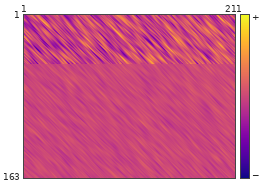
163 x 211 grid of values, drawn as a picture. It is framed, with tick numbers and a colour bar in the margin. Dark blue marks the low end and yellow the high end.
Slope: none. Mirror symmetry: none. Grain: diagonal, down to the right. Odd rows or columns: none. Seam: horizontal, 30% of the way down, the bottom part calmer. Histogram: heavy tails on both sides.
